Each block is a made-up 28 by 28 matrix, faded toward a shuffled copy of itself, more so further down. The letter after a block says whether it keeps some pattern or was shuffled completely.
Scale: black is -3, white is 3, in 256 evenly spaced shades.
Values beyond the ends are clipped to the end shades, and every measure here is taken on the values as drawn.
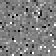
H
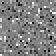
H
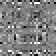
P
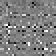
P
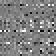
P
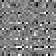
P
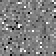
H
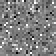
H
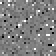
H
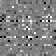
P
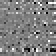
P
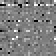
P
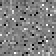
H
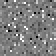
H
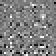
P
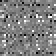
P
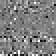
P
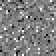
H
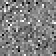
H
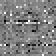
P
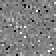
H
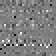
P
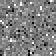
H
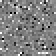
H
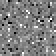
H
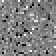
H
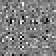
P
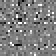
P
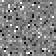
H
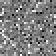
H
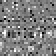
P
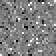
H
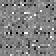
P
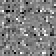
P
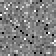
H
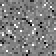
H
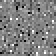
H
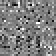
P
